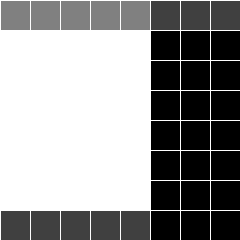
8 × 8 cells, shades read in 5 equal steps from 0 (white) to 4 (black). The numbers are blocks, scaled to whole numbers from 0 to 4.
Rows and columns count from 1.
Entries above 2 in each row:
3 3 3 3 3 3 3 8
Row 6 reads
0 0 0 0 0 4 4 4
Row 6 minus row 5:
0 0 0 0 0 0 0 0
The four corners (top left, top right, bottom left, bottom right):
2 3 3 4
